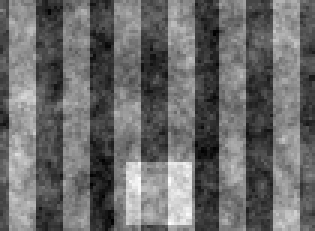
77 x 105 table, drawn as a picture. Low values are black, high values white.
An odd patch, higher than its surroundings, sits in the bottom middle. Overall the values sit about 40% of the way up the scale. The bottom middle is the ninth with the highest average. Upright stripes repeat 6 times across the table. No overall slope runs across the table.
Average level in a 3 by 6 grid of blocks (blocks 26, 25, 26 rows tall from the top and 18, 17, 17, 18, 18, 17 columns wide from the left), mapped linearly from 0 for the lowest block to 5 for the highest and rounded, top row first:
2 0 1 1 1 3 | 3 1 1 0 0 1 | 3 0 4 5 1 3
